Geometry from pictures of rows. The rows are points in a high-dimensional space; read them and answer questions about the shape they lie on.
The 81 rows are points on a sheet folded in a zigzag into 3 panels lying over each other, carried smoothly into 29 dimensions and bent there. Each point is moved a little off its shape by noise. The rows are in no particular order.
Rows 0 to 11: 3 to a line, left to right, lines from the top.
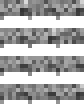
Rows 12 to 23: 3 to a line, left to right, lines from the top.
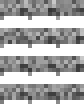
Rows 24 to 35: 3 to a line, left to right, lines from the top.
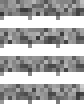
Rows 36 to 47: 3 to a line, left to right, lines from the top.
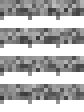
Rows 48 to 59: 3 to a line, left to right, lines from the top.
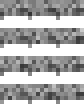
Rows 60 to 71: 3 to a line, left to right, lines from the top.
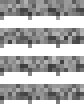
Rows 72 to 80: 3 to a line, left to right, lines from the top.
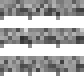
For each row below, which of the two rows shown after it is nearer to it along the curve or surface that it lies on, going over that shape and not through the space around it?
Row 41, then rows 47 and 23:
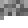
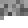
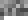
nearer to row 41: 47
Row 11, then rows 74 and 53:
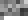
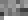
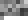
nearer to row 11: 53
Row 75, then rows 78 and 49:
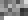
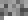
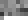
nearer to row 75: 49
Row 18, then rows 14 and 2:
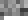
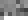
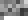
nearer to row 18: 2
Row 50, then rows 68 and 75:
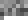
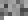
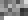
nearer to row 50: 75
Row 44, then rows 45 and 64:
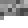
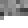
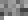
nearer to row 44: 45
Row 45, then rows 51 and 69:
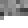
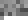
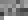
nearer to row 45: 69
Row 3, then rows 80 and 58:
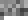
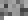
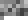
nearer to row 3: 58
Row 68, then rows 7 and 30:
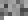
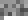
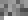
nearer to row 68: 7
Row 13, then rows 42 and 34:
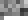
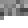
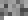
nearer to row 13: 42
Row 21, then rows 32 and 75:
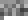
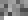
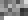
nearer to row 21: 32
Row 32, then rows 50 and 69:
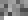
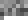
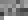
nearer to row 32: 50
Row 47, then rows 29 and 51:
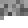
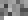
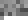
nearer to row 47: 29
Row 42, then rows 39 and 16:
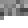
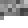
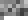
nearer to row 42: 16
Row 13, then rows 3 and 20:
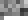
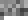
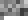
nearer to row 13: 20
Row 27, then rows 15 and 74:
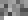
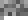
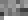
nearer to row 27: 15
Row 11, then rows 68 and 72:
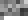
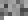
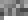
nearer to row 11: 72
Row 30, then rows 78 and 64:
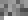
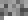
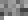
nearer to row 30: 64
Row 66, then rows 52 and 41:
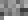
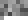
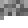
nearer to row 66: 52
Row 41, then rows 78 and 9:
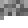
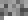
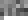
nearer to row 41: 78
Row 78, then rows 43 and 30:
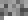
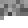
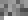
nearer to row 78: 43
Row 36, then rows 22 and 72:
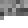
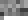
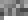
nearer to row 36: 22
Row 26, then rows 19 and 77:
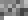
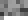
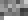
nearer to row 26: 77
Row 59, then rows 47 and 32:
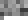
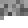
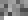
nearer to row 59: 32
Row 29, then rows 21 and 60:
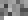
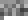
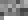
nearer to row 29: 21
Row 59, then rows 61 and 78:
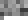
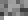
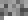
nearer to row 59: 78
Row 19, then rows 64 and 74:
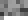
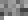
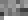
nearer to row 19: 74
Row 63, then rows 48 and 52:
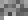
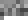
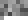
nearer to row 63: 52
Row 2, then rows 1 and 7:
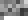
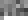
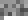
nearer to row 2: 1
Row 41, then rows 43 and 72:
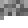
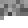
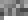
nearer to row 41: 43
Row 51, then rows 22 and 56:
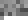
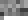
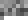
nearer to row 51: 56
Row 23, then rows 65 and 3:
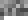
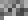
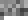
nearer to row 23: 3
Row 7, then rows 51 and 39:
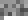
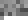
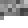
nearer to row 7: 51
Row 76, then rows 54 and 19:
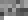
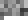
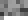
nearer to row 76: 19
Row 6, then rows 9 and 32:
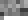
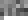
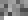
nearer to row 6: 9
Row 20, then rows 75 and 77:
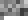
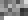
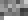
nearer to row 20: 75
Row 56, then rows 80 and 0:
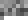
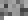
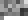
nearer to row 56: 0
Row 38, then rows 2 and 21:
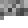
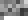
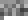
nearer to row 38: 2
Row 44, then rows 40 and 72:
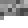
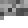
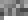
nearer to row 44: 40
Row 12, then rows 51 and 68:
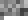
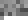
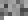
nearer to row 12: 51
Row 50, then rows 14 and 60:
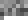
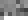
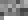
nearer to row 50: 60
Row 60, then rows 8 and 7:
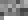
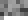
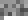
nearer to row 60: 8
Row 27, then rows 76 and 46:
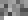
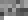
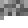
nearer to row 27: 46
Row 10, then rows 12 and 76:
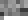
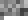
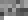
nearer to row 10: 76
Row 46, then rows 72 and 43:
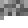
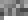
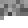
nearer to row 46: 43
